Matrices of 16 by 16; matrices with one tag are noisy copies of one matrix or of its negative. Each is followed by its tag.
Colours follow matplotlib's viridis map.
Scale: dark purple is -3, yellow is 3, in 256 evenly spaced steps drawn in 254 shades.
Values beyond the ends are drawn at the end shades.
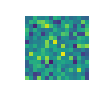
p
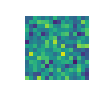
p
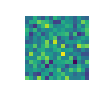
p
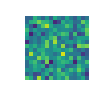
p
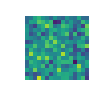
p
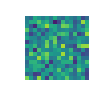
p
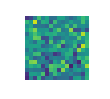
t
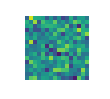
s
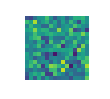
t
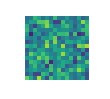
p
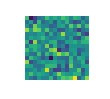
s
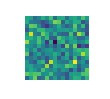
p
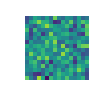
p
